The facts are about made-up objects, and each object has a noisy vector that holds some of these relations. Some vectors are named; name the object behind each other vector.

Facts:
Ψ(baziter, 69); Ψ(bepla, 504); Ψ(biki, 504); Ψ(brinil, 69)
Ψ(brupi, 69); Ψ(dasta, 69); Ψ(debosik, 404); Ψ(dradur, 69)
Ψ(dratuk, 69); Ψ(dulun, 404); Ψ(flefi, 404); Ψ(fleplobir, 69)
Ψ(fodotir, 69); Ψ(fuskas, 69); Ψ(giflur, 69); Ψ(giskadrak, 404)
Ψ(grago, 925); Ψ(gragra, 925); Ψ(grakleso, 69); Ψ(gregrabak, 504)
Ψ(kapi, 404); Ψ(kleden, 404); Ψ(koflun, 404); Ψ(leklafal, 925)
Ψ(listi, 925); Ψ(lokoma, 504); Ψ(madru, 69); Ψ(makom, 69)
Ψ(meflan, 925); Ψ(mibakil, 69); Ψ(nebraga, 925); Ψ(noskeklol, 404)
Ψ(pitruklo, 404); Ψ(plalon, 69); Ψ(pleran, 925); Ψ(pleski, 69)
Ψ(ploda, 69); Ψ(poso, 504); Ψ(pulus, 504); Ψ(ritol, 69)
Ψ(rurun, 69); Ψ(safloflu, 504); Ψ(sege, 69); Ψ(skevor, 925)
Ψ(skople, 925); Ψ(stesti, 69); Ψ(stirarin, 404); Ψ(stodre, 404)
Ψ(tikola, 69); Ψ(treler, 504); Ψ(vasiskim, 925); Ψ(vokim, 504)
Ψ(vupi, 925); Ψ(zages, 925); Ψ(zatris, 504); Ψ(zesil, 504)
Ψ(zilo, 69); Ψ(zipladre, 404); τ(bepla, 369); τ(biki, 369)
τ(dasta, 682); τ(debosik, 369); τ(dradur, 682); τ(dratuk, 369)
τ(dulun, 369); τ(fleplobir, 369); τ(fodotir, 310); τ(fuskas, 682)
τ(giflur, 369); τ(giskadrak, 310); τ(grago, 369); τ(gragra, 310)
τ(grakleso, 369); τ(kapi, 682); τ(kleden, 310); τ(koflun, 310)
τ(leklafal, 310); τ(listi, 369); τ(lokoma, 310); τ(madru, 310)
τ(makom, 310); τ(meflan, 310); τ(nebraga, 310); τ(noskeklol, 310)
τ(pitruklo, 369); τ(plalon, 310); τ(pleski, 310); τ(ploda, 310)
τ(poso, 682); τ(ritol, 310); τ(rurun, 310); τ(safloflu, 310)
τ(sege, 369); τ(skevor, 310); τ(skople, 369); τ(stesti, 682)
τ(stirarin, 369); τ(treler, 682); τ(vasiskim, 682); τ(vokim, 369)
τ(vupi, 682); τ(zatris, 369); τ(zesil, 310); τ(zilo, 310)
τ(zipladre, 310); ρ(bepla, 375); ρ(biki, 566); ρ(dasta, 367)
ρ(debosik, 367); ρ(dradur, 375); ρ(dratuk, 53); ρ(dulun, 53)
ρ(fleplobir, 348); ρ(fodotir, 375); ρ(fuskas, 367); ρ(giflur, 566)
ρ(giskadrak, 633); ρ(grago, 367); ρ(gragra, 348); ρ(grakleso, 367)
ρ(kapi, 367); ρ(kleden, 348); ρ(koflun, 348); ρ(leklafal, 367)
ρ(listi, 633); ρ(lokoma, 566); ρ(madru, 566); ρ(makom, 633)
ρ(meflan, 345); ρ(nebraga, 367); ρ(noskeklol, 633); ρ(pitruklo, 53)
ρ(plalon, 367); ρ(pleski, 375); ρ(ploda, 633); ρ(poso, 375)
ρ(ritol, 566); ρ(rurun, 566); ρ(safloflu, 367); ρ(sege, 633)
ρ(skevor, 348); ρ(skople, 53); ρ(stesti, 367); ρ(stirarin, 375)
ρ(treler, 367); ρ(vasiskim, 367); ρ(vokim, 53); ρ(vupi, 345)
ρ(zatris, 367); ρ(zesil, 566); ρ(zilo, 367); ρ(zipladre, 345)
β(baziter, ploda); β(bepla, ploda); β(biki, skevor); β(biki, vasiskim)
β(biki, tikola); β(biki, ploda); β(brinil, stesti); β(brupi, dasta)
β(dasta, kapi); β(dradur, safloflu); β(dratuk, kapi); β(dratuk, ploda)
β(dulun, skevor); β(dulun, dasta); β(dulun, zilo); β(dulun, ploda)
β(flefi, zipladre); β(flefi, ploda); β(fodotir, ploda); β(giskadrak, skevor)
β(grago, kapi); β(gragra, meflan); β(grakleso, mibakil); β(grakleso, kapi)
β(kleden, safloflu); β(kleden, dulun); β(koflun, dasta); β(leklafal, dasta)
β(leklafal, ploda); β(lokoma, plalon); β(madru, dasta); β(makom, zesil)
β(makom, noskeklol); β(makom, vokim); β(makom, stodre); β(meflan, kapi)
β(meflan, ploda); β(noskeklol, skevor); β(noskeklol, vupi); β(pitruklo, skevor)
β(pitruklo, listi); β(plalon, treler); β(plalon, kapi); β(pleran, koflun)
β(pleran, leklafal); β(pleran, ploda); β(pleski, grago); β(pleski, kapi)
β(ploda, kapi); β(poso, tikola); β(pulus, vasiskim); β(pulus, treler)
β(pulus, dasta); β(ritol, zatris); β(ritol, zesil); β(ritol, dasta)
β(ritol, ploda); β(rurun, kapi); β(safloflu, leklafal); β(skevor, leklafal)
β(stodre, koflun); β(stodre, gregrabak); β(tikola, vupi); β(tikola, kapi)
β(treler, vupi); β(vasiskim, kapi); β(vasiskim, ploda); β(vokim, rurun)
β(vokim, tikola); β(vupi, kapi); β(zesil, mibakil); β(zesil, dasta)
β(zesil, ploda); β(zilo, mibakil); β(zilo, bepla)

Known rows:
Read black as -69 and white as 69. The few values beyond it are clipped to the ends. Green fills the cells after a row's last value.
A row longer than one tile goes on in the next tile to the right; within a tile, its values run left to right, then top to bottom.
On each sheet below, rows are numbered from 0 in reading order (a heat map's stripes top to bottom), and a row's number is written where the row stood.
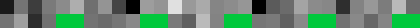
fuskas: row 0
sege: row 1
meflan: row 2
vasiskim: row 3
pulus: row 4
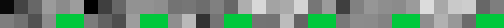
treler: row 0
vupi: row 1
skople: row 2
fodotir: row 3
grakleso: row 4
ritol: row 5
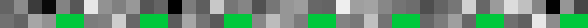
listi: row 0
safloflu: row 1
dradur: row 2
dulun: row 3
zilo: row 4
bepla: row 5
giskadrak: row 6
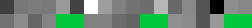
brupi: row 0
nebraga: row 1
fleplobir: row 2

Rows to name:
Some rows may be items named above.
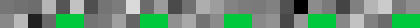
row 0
giflur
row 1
bepla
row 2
dratuk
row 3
fleplobir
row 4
biki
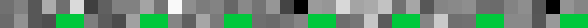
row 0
stirarin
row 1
tikola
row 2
zipladre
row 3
sege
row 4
fodotir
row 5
pitruklo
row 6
fleplobir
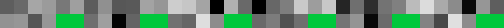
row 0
vokim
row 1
brinil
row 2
makom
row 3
poso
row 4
stesti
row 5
noskeklol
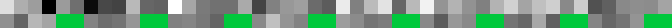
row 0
gragra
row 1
dasta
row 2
nebraga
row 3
dulun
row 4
rurun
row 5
plalon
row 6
pleski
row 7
grago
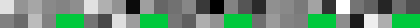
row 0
meflan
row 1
noskeklol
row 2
listi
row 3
pleran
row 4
ploda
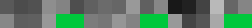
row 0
mibakil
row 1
zatris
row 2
kapi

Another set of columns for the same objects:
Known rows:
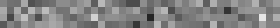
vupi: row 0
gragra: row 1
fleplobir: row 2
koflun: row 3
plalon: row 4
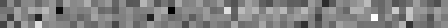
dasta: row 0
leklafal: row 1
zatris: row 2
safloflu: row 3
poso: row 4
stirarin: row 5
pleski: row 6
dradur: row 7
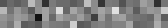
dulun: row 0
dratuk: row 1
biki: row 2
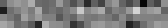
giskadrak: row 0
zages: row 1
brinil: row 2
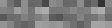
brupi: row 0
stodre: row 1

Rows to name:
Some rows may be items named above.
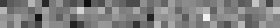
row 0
pitruklo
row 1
brinil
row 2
fleplobir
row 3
lokoma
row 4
grakleso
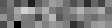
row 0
stesti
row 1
zages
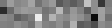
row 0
plalon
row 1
dulun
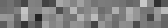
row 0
sege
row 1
meflan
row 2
bepla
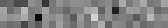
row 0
skople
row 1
rurun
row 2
zilo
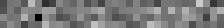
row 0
listi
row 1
gregrabak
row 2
gregrabak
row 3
bepla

